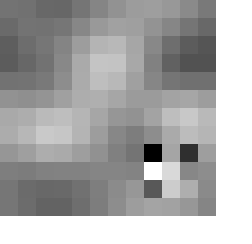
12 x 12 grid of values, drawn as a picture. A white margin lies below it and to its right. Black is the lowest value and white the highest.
There is no overall slope. An odd patch, rougher than its surroundings, sits in the bottom right. No regular stripes run through it. The bottom right is the roughest part.
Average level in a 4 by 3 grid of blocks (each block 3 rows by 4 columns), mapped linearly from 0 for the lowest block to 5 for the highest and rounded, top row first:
0 3 1
1 5 1
5 3 3
0 2 4
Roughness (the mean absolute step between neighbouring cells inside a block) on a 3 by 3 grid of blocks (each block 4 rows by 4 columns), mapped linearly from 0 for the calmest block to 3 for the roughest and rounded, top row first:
000 / 001 / 003
